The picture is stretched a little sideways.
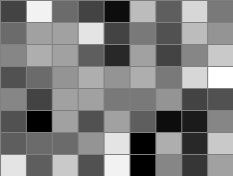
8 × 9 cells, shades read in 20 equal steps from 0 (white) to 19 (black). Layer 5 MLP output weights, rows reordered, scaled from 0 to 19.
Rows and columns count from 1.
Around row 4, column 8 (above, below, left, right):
9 14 10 0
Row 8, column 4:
13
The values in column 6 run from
5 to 19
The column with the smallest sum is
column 9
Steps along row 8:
up down up down up down up down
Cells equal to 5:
2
